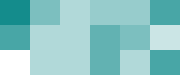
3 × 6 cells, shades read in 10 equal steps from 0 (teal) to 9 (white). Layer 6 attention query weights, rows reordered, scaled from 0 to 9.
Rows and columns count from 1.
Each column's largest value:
9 6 6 5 6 7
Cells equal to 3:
2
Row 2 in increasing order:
2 3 4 6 6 7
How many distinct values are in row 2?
5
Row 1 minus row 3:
-9 -2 0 2 -1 0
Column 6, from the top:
2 7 2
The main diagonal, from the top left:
0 6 6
